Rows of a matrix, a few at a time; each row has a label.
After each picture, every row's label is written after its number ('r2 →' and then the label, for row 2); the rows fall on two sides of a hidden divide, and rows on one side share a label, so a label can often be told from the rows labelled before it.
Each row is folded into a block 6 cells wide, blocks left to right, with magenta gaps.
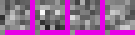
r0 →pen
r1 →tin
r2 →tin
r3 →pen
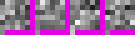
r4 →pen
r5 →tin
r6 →pen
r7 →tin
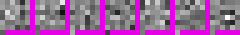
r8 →tin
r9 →tin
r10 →tin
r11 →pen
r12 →pen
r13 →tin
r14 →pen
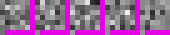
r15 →tin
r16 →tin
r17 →pen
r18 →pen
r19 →tin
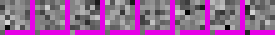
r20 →pen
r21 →tin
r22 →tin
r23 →pen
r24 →tin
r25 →pen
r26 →tin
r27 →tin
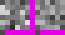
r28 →pen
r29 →tin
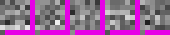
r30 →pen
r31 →pen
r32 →tin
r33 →pen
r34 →tin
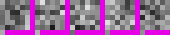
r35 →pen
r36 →tin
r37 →pen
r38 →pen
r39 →pen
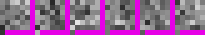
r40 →tin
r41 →tin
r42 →pen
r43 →tin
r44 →tin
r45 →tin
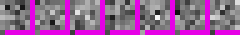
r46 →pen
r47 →tin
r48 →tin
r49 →tin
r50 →tin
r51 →tin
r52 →tin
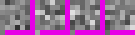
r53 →tin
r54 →pen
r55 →pen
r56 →tin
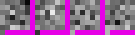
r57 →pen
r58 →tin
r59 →tin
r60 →pen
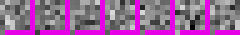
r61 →pen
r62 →tin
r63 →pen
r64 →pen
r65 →pen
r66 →tin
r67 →pen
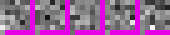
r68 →pen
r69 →tin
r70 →pen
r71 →pen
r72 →pen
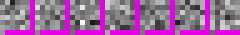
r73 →pen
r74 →pen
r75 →tin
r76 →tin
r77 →tin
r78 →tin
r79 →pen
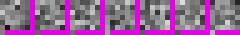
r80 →pen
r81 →pen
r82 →pen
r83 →tin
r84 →tin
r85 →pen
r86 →pen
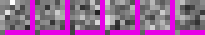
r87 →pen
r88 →pen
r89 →tin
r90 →pen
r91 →pen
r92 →pen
